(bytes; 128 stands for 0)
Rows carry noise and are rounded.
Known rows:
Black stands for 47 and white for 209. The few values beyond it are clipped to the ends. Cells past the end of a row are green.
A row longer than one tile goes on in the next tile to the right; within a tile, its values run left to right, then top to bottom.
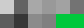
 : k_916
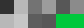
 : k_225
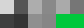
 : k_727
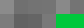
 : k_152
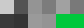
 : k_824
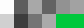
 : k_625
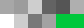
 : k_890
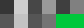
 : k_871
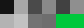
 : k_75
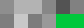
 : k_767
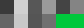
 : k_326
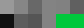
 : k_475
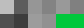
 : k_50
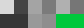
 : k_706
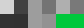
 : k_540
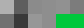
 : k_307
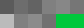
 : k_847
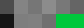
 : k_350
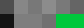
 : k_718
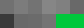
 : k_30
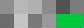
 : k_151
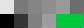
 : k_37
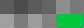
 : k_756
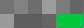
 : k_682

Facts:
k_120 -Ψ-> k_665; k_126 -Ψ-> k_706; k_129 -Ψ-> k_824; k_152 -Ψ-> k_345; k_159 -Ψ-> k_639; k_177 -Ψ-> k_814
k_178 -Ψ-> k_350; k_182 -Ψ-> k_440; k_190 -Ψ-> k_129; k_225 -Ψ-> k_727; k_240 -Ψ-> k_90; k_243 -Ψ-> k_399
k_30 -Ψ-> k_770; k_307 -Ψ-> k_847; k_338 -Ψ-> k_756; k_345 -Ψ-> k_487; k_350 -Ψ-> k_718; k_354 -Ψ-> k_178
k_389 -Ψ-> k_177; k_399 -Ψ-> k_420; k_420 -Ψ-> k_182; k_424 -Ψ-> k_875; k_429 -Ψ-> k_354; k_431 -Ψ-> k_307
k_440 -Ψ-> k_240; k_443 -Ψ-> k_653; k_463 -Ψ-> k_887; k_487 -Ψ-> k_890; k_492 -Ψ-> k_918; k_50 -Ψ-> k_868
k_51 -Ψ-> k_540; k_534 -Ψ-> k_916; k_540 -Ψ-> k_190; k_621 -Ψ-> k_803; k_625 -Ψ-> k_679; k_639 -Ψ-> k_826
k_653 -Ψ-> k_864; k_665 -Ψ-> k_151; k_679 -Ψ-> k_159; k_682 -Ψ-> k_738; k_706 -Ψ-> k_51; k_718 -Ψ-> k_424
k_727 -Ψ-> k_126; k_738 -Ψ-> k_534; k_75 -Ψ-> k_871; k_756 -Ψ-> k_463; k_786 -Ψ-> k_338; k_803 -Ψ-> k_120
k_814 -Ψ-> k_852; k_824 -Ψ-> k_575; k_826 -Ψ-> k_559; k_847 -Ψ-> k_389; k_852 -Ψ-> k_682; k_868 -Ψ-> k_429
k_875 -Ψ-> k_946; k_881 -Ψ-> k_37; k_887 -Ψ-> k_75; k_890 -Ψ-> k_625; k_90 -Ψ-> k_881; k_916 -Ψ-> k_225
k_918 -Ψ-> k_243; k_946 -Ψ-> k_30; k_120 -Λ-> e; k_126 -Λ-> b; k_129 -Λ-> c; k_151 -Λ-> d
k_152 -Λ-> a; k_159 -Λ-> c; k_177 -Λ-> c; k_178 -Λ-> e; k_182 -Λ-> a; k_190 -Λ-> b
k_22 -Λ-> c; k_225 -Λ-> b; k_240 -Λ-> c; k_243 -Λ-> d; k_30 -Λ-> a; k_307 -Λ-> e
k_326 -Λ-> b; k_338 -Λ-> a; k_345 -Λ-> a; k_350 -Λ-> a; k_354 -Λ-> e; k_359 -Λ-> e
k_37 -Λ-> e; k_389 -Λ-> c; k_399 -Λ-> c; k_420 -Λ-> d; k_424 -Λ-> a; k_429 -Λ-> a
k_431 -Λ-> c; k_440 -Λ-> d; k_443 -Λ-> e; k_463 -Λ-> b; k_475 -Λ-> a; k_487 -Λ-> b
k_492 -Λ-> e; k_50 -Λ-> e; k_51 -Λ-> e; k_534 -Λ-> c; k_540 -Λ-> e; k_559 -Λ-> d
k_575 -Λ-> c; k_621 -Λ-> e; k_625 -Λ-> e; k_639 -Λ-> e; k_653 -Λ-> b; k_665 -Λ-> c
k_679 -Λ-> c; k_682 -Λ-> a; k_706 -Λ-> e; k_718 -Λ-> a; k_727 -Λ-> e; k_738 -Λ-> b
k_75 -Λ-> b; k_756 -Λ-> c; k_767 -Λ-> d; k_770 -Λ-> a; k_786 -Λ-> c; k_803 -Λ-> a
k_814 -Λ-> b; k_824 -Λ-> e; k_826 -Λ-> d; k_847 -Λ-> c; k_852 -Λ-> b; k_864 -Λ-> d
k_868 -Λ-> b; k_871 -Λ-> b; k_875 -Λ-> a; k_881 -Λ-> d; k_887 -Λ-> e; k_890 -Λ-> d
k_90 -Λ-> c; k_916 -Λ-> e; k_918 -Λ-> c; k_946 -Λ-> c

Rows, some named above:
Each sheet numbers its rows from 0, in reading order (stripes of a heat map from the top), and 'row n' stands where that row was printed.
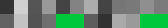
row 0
k_326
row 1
k_887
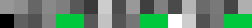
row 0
k_770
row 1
k_871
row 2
k_487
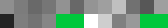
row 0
k_575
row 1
k_826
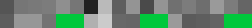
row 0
k_946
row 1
k_653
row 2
k_682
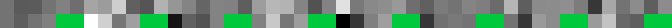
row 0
k_338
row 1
k_890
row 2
k_475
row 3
k_559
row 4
k_37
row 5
k_429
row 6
k_307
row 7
k_126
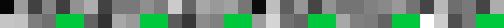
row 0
k_463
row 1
k_887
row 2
k_916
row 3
k_868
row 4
k_534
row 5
k_487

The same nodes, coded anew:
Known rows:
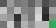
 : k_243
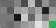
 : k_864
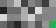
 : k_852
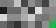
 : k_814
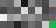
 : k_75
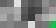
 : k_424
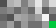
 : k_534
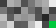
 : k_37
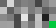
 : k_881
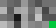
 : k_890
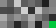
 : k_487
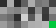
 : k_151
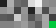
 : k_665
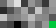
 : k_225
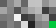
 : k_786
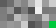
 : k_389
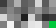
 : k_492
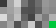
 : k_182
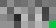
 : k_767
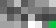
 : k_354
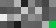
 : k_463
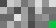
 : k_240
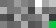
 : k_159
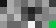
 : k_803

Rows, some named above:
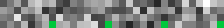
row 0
k_756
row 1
k_307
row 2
k_487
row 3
k_575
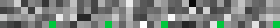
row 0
k_326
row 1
k_338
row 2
k_429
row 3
k_871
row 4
k_682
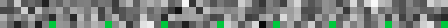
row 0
k_487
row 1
k_767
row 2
k_727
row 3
k_190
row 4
k_152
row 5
k_182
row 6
k_129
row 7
k_639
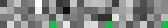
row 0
k_918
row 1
k_824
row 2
k_182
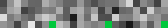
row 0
k_682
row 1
k_890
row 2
k_738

